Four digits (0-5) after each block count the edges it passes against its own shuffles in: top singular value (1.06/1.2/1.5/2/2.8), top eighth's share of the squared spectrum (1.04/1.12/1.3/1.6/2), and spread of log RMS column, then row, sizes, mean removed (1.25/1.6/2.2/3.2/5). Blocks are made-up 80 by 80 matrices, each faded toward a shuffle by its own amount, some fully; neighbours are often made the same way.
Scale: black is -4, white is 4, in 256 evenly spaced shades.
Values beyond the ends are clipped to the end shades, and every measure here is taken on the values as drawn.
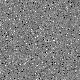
0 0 0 0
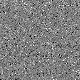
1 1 0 1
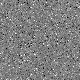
0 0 0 0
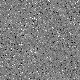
0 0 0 0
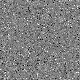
0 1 1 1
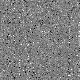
1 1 1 0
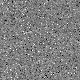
0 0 0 0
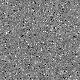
0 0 0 0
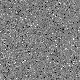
0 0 0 0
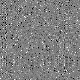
4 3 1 1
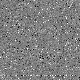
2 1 0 1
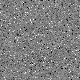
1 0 0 0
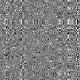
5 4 3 2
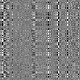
5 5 4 3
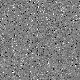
3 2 1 0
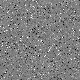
0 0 0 0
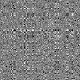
4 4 3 2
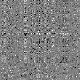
4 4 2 2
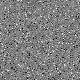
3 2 0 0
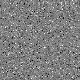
3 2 1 1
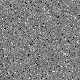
2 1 0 0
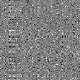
4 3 2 2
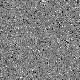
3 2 0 0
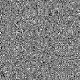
4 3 2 1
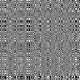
5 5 4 3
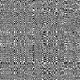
5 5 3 3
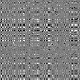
5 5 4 4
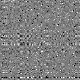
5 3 2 2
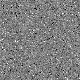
2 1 0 0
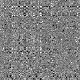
4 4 2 2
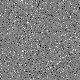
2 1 0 0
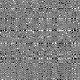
5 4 2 3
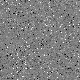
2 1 0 0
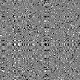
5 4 2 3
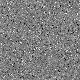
1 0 0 0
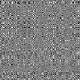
5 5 3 3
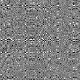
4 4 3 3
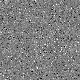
2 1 0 0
